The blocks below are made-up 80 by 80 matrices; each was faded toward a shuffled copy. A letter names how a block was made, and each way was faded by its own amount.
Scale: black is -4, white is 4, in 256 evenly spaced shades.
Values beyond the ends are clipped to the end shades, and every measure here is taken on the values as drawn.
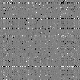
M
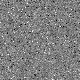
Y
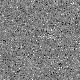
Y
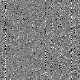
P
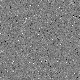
Y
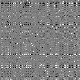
M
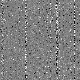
P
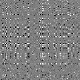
M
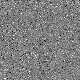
Y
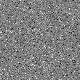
Y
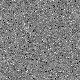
Y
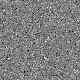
Y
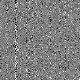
P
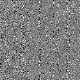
P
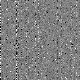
P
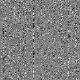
P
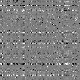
M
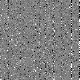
P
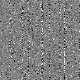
P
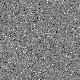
Y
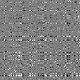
M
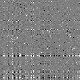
M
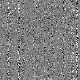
P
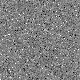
Y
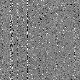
P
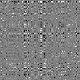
M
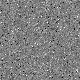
Y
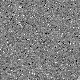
Y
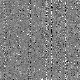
P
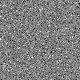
Y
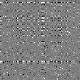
M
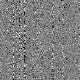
P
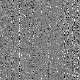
P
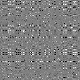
M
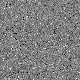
Y
